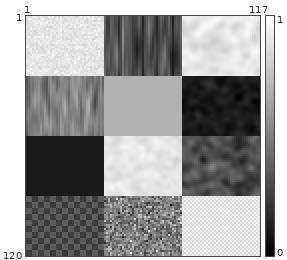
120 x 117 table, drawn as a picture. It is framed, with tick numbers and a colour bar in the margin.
It is made of 4 by 3 panels. Panel 1,1: very high, fine-grained, faint in contrast. Panel 1,2: low, streaked downward. Panel 1,3: very high, blotchy, faint in contrast. Panel 2,1: middling, streaked downward. Panel 2,2: high, flat. Panel 2,3: very low, blotchy, faint in contrast. Panel 3,1: very low, flat. Panel 3,2: very high, blotchy, faint in contrast. Panel 3,3: low, blotchy. Panel 4,1: low, checkered. Panel 4,2: middling, fine-grained, strong in contrast. Panel 4,3: very high, checkered, faint in contrast.
